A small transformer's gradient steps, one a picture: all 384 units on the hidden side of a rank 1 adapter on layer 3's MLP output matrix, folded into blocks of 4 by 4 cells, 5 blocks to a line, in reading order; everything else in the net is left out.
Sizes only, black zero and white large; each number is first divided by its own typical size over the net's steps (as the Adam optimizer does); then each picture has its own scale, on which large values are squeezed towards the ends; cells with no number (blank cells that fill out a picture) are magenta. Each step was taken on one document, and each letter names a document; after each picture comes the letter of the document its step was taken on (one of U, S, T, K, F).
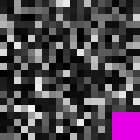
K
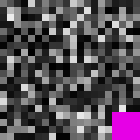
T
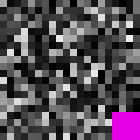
T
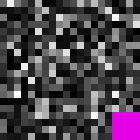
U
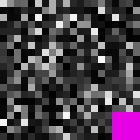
U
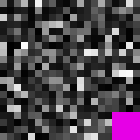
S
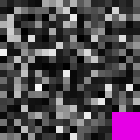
K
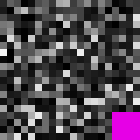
K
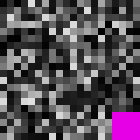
T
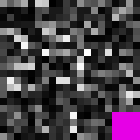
S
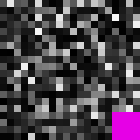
U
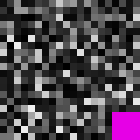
K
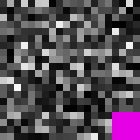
S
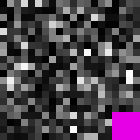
S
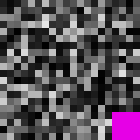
T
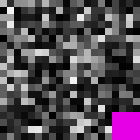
T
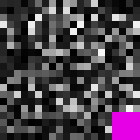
U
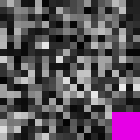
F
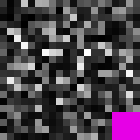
S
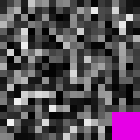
T
